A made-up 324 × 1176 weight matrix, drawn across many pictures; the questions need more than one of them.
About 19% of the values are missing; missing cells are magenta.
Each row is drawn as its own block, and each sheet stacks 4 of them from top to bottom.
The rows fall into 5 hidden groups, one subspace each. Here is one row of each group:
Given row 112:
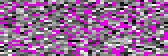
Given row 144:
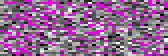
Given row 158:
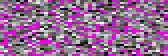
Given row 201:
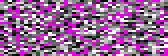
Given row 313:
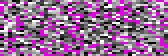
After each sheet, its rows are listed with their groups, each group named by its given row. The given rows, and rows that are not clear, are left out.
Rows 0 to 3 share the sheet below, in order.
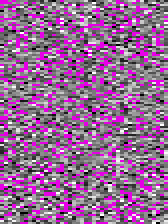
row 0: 112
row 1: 112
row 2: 201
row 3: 112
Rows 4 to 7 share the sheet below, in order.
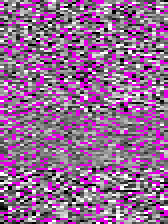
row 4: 158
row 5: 112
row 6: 201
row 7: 201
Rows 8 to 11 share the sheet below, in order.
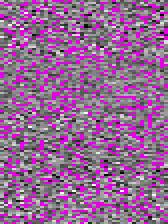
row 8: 144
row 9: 144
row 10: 313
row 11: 313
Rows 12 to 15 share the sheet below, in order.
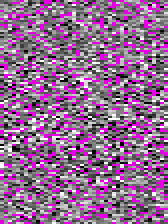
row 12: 112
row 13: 112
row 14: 144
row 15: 313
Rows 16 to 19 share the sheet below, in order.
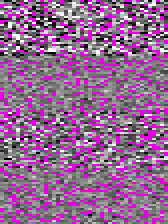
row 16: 144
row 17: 158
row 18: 201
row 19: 144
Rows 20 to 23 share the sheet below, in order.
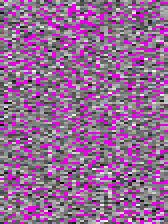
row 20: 158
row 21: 201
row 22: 158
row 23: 158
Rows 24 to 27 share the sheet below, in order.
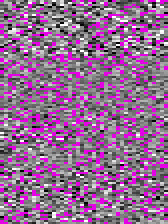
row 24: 112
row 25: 158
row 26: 144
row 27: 313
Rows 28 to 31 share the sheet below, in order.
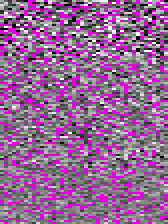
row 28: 144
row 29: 112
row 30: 112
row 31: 144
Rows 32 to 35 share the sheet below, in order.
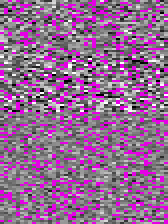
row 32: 201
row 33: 144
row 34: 158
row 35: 158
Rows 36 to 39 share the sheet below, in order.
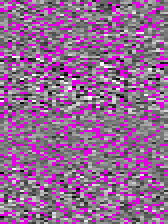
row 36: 158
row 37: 313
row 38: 112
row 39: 313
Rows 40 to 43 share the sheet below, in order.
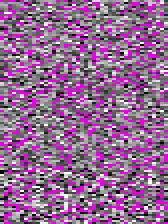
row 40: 144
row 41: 158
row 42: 112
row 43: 313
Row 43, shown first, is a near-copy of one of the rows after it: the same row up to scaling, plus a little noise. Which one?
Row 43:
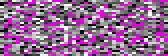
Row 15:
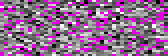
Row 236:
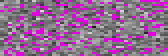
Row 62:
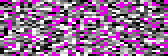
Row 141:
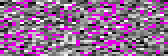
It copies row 141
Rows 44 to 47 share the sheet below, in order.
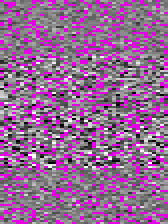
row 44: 144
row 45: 201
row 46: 144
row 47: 201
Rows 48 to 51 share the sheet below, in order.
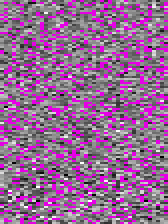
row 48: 112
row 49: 201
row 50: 112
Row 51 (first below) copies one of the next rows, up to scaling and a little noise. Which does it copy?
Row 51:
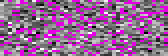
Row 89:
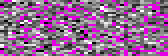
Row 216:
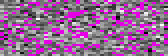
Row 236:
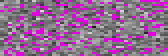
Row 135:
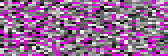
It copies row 236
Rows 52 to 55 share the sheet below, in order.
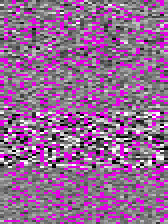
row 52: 313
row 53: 158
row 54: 313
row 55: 112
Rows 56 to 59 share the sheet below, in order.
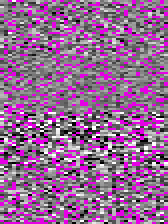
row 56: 313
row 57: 201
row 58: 112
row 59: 158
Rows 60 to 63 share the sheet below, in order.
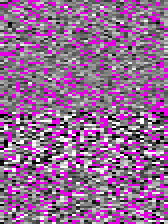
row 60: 313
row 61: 158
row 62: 313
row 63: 158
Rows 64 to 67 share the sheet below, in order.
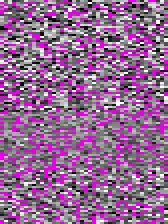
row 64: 144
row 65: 201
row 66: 112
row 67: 112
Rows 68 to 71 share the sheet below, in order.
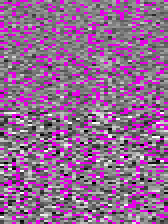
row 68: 201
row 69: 158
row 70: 158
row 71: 313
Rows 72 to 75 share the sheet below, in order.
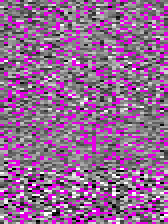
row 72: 313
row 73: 158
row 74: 201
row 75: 313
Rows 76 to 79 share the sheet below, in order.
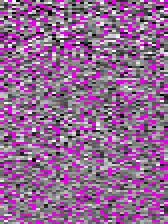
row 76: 158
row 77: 201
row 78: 313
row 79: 201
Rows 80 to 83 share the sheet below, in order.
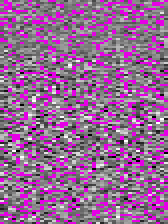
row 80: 201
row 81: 144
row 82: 112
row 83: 201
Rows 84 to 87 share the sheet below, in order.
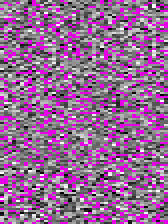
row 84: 112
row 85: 201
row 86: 112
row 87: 313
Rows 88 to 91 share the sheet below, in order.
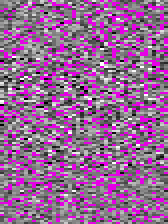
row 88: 112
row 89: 313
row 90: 158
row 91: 313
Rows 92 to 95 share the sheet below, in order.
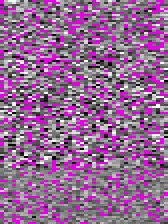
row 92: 158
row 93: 158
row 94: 313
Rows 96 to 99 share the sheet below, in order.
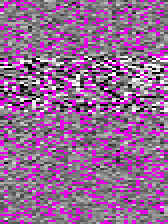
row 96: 158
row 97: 313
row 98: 201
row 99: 201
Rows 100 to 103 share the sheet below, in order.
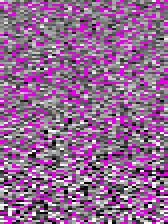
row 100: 144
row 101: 112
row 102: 144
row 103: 144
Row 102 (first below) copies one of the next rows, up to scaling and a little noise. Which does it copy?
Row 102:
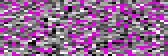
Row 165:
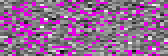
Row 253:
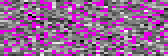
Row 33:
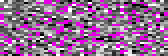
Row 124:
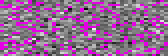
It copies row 124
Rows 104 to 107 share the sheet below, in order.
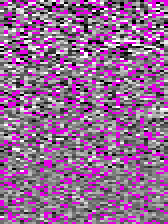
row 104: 112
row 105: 313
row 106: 144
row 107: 313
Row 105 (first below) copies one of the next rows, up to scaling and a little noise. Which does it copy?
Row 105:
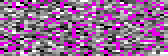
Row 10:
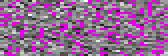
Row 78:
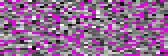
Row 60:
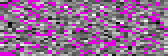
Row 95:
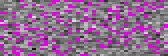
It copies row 10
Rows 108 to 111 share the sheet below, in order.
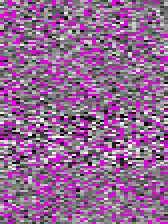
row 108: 313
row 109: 144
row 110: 112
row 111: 313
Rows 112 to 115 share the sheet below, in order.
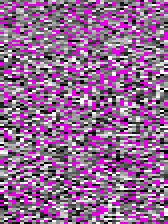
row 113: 158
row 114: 201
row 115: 201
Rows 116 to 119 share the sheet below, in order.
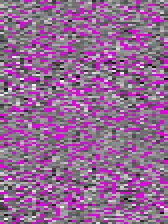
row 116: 201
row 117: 313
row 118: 313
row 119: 201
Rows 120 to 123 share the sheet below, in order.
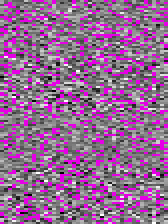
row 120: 144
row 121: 158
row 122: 313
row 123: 112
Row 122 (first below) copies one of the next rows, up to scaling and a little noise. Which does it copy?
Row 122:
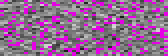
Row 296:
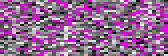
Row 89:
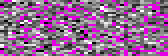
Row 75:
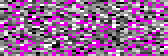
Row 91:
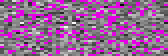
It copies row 75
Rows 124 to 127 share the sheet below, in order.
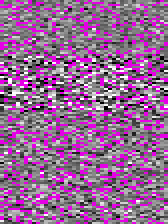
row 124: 144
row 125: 144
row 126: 112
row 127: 144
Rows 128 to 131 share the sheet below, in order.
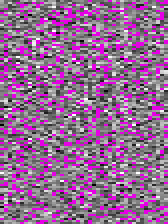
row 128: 144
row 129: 158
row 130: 158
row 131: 313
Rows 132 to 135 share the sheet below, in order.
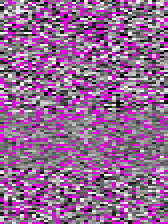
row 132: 144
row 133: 201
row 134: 112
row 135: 313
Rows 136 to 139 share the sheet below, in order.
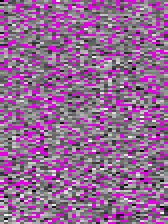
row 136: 144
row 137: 158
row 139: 201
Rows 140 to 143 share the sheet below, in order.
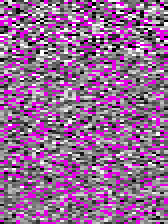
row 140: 144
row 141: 313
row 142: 144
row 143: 158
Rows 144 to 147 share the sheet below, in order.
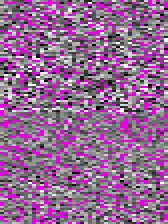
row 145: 144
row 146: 144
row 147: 144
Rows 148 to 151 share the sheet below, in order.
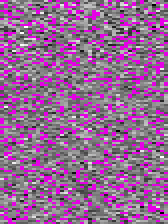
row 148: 112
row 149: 201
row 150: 112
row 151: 112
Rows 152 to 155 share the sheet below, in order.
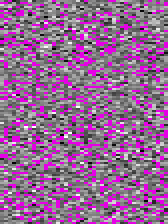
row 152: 313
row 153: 313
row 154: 112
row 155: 144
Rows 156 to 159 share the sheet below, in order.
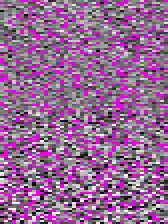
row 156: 112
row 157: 201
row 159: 201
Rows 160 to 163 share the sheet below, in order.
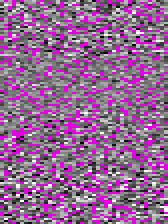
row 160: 158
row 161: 313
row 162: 313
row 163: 201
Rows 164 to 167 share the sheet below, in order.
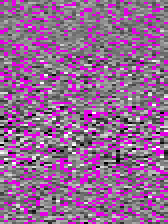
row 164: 112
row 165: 144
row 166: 201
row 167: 144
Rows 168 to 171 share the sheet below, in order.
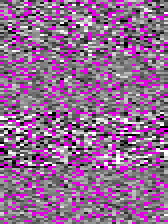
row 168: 112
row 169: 112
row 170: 201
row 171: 313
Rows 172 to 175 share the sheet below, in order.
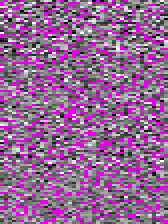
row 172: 201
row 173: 112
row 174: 144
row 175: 112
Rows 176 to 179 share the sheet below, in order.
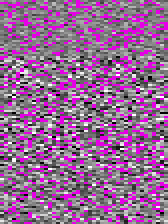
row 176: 112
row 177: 158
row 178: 158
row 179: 112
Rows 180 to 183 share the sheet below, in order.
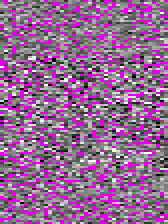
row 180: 201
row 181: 112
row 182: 313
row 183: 158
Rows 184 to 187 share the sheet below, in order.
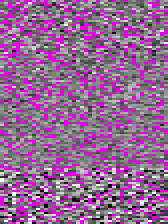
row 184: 112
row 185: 112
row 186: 201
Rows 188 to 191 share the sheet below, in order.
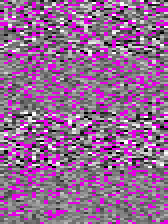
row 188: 112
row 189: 112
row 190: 144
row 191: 313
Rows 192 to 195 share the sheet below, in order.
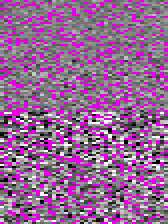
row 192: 201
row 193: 144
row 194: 158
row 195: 144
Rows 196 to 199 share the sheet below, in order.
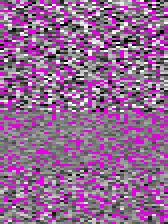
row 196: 112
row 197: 158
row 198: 112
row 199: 313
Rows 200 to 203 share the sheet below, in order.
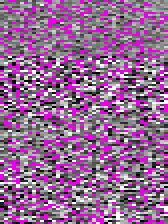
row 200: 313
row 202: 112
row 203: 201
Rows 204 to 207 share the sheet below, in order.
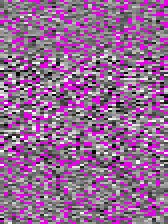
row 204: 144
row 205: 201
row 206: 144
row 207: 112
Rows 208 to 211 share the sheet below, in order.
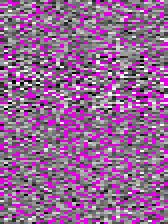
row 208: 201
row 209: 201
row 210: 201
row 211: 201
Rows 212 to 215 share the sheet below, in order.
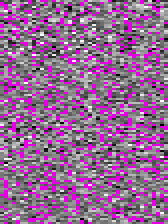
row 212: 144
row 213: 112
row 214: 201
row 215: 112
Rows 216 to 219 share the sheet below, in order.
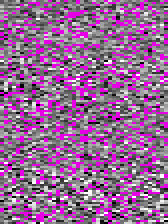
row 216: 313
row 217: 313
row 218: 158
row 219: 144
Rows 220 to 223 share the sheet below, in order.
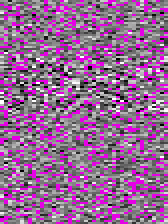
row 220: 201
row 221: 313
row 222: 201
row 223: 313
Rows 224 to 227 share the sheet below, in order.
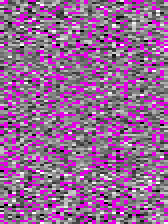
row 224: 313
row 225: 201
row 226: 201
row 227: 313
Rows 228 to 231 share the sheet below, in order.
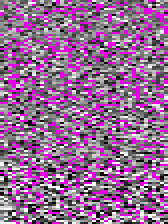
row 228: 112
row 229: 144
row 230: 313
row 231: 144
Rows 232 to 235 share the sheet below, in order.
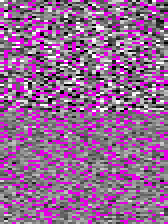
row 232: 144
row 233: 158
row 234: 112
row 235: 201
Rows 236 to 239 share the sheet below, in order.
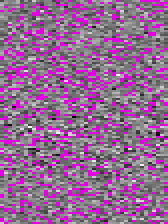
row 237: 112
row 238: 144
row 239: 158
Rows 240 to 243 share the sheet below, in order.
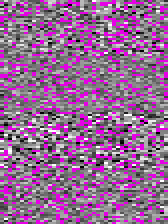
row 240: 158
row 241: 144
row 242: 144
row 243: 201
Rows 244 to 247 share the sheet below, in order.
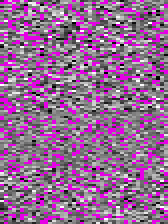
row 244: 313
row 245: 144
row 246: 313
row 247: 201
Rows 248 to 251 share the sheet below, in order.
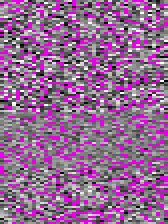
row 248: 112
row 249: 158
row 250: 313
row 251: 112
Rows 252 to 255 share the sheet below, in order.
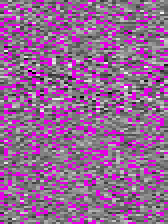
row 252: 201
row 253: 144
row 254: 201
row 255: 112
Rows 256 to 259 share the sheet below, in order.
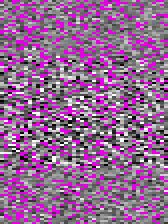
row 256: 313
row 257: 144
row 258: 313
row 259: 313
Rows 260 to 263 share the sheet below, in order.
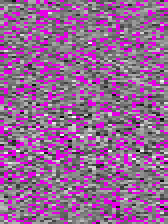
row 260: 158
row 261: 313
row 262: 112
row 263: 201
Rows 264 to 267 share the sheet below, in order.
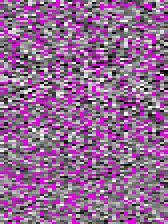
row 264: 112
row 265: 158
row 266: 144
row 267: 158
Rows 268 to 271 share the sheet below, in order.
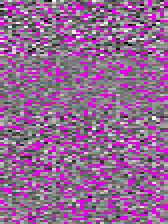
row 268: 201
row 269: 201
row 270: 112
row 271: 201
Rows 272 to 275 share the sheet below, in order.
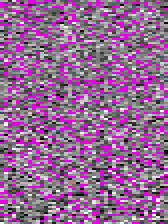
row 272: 313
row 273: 158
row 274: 144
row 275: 158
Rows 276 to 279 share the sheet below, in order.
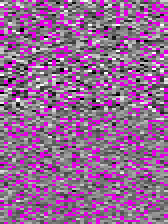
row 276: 313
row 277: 144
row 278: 158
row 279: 313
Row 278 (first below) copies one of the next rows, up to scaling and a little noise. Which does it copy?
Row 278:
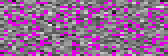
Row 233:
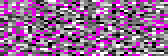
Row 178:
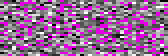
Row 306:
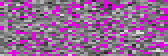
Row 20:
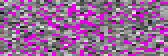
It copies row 178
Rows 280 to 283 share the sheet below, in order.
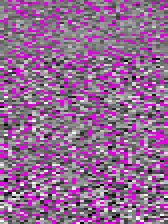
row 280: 313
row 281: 112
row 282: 144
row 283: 144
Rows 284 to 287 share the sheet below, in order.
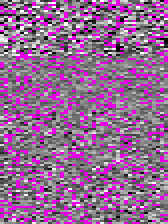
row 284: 201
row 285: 201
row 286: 201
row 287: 201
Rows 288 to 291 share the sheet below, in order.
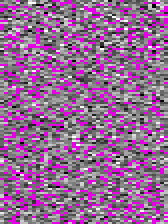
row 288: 112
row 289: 112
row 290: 313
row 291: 313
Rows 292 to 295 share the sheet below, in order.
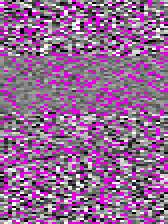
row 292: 313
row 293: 144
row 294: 112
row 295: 158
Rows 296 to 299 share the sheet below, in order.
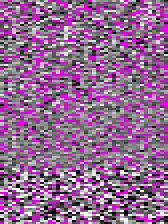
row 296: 313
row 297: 313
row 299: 112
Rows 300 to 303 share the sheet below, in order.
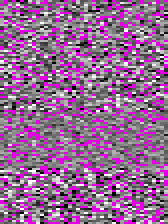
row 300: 158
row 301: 201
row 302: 313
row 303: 313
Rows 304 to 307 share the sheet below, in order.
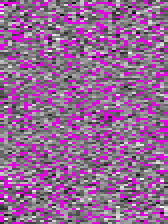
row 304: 158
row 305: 201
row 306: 158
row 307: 201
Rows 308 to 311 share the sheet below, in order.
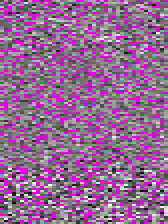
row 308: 144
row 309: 112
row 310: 313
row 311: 201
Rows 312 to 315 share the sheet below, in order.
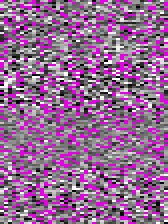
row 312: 201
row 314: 112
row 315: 313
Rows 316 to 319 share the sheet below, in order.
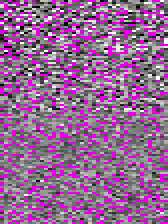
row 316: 201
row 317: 144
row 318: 313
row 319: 112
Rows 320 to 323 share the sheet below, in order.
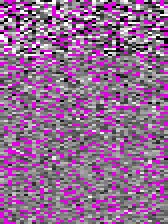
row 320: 201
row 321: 112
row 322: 313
